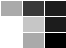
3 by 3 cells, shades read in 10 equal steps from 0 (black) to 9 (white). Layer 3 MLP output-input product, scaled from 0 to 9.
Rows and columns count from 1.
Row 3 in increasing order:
0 6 9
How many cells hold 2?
1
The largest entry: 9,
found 2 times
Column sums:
24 15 2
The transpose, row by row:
6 9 9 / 2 7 6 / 1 1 0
